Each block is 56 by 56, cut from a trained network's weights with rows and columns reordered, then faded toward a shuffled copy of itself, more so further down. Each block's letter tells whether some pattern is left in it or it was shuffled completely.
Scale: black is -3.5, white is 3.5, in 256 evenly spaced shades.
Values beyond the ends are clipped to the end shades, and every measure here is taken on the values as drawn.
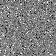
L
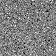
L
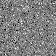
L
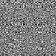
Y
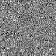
Y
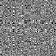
Y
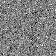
L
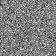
L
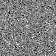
L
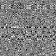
Y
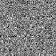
Y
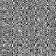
Y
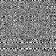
Y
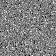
L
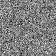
L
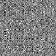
Y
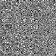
Y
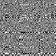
Y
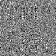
Y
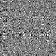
Y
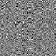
Y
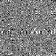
Y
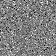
L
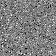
L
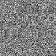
Y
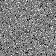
L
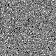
L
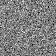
L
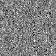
Y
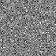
Y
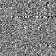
Y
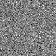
Y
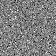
L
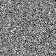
L
